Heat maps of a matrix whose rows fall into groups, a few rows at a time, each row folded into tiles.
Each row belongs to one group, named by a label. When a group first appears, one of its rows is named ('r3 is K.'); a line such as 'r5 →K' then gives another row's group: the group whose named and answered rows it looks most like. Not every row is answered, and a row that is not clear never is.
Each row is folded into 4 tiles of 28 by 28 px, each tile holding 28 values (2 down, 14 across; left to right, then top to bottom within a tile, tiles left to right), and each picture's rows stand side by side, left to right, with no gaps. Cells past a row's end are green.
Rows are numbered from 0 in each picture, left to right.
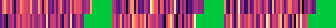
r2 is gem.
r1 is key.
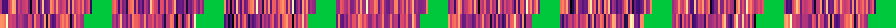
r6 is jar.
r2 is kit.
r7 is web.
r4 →web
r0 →web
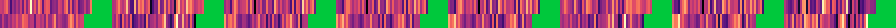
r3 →web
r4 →web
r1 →jar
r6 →web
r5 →jar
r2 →web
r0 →gem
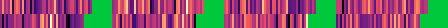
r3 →kit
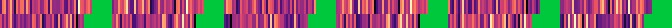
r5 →kit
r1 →jar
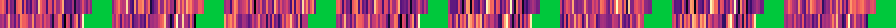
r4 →key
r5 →kit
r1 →jar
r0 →key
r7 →jar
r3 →key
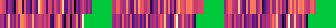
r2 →jar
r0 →key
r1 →jar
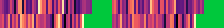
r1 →key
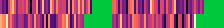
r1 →key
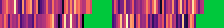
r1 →kit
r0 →jar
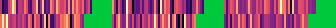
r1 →gem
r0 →web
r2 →kit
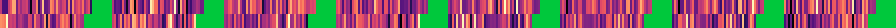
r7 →kit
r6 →kit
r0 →web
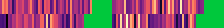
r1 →kit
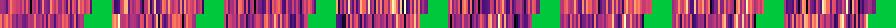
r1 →web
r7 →key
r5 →jar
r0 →web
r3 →kit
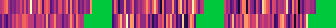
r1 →kit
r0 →gem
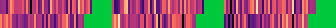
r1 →web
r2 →kit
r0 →web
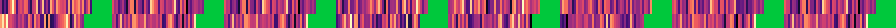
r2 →key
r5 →gem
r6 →key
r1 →key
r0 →web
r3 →kit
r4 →jar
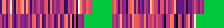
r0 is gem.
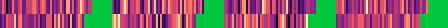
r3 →gem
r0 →kit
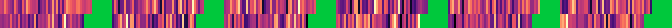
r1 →kit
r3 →key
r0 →jar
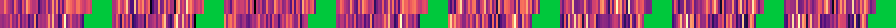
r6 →kit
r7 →kit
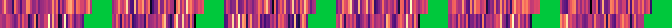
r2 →kit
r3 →jar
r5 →web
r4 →jar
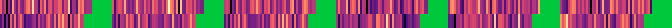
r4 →gem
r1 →kit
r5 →web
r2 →kit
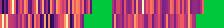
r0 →web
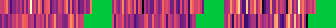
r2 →jar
